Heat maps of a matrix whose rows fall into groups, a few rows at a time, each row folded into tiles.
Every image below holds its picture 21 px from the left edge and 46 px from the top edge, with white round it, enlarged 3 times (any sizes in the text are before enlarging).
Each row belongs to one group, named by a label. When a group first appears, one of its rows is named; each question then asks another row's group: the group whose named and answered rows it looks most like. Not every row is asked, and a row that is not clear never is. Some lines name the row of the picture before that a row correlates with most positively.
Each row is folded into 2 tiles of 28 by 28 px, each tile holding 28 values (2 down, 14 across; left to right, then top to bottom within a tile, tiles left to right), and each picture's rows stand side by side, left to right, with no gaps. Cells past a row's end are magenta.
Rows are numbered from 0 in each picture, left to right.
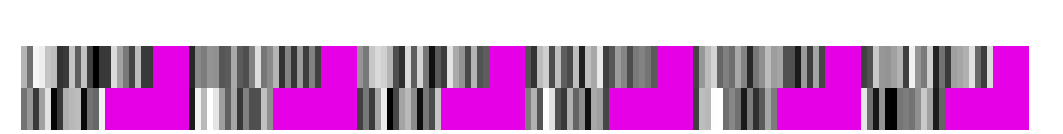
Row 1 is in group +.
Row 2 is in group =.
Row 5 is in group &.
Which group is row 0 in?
=
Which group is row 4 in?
+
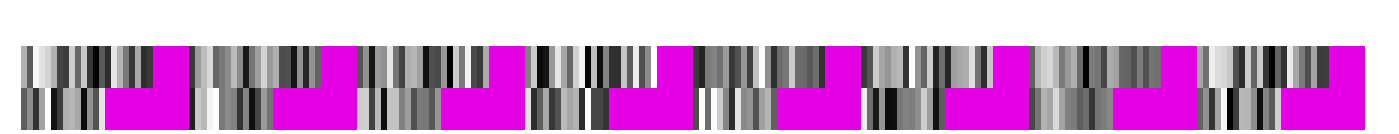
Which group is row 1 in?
+
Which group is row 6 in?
+
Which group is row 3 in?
&
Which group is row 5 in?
&
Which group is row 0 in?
=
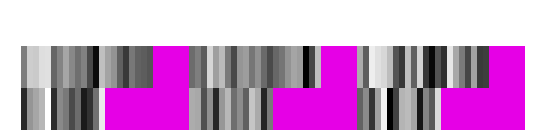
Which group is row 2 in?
=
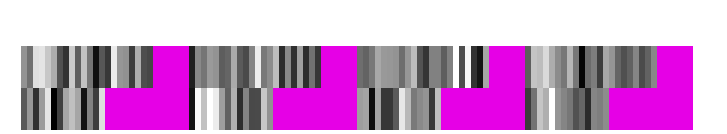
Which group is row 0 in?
=
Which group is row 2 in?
&
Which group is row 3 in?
+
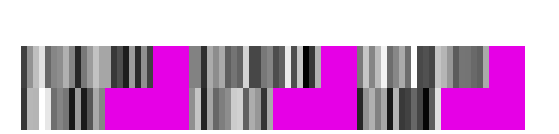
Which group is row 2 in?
+
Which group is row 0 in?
+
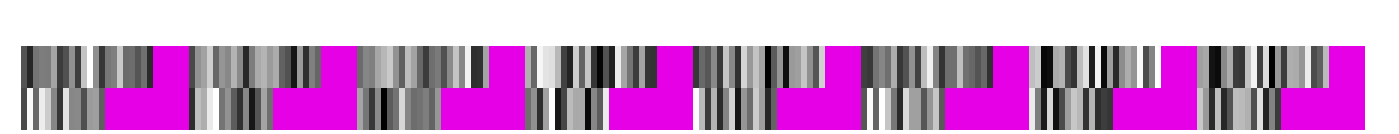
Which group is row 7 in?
&
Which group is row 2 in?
&
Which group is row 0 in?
=
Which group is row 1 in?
+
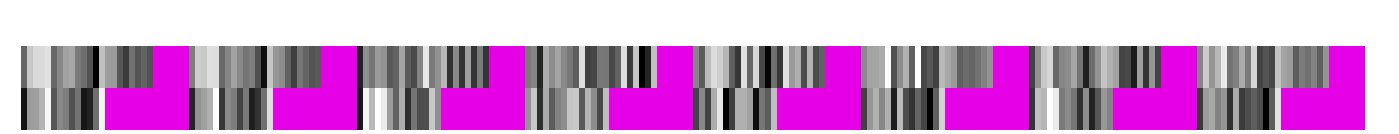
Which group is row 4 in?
=
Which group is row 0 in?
+
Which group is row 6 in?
+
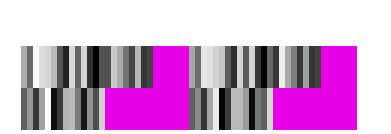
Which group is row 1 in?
=
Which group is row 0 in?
=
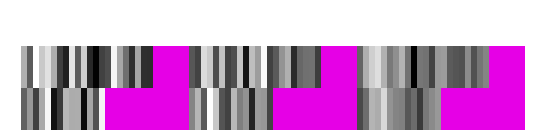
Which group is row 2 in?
+
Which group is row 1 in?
=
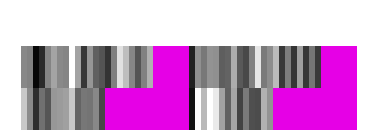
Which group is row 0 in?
&
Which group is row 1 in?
+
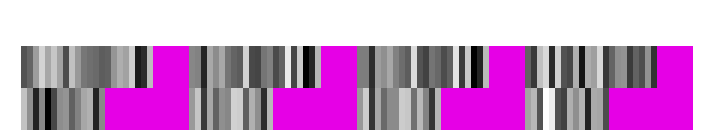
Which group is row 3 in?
=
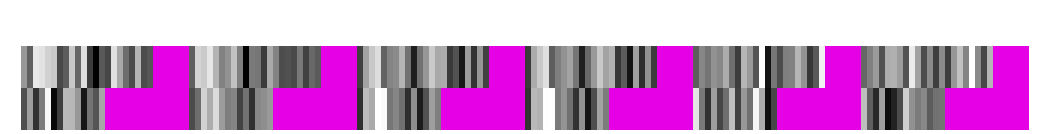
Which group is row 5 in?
&
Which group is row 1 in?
+
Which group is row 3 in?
+
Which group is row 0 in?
=
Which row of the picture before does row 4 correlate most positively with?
0
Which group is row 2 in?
+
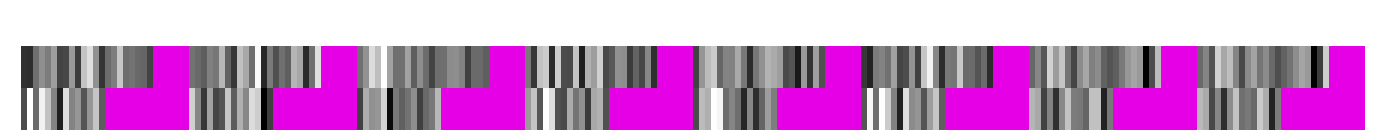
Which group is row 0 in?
=
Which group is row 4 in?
+
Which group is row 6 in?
&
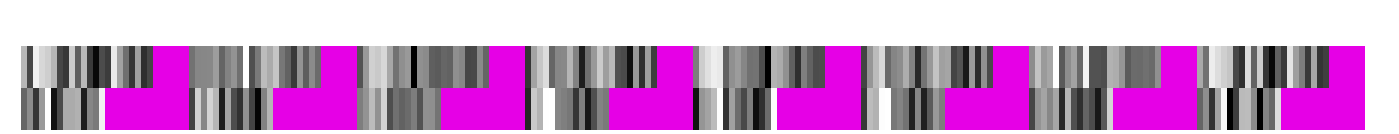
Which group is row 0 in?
=
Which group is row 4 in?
+
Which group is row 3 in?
+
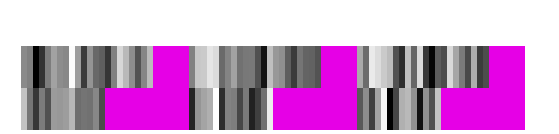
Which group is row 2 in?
=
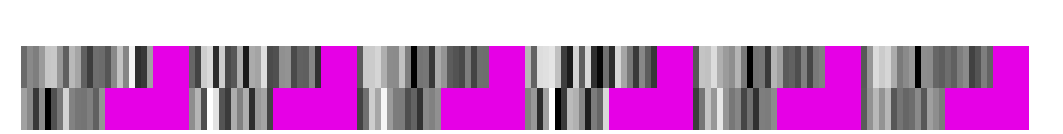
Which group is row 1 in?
=
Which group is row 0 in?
&
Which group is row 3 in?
=
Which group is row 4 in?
+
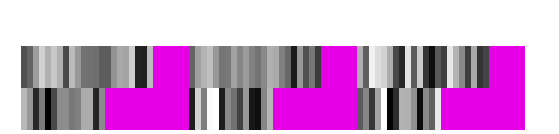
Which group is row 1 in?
+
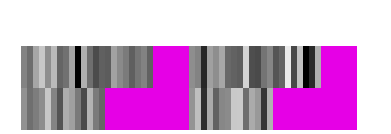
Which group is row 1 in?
&
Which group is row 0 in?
=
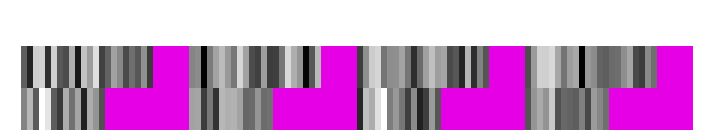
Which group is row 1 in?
&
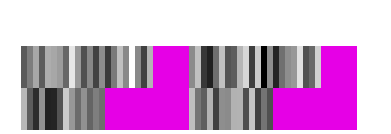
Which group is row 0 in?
&
